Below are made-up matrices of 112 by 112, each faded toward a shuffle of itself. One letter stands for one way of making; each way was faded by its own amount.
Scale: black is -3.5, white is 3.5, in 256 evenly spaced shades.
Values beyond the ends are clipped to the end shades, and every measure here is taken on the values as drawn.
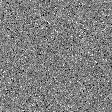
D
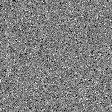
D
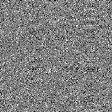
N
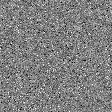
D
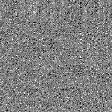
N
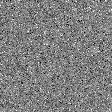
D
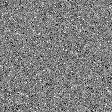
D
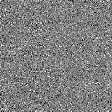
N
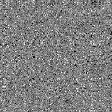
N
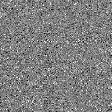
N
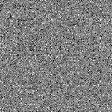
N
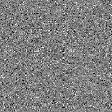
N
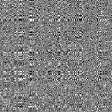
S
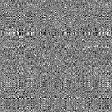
S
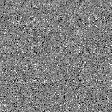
N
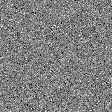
D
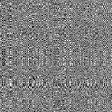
S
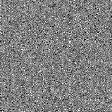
N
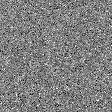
D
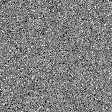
D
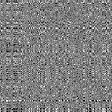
S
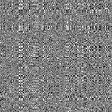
S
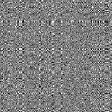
S
